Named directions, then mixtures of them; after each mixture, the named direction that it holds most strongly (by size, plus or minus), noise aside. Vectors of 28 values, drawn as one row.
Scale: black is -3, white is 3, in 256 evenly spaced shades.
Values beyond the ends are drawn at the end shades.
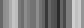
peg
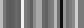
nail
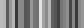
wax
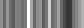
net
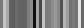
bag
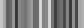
wax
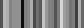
nail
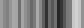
peg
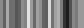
net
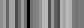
net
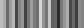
wax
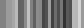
peg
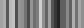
wax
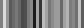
bag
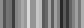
net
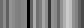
net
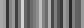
wax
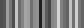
wax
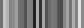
bag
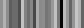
nail
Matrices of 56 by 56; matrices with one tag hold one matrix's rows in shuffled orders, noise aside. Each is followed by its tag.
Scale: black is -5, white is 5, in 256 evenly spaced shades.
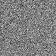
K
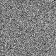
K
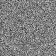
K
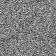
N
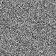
N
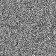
N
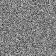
N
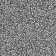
K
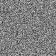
N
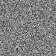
N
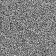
K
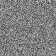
N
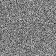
K
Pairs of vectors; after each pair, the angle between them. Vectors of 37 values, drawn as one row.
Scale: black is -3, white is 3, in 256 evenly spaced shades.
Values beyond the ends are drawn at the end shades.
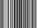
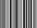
orthogonal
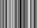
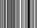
nearly opposite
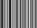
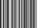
partly opposed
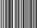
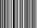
nearly opposite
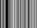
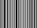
orthogonal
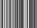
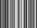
partly opposed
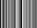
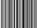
partly opposed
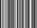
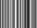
partly aligned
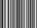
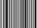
nearly opposite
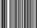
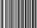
orthogonal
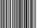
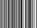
orthogonal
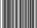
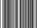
nearly parallel
